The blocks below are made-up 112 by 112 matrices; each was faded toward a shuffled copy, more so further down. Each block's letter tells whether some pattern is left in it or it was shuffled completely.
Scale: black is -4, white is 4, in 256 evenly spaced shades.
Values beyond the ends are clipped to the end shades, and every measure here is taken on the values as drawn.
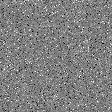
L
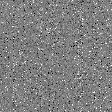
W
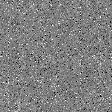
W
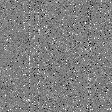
W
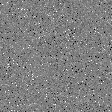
L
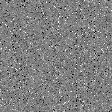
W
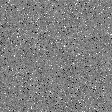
L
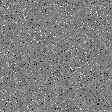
L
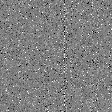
W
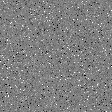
L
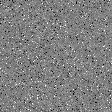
L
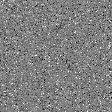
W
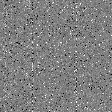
W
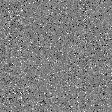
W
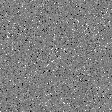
L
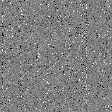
W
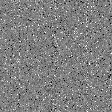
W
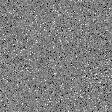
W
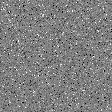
L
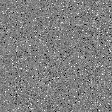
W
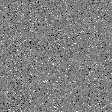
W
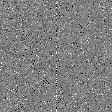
W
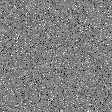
L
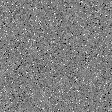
L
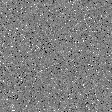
L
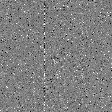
W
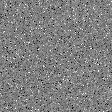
L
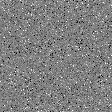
L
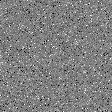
L
